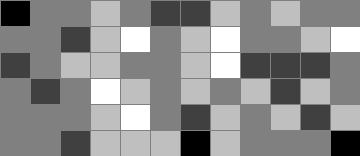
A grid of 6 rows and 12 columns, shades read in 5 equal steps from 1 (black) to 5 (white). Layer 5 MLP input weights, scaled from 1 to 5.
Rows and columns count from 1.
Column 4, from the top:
4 4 4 5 4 4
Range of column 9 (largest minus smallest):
2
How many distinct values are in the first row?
4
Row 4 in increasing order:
2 2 3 3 3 3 3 4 4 4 4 5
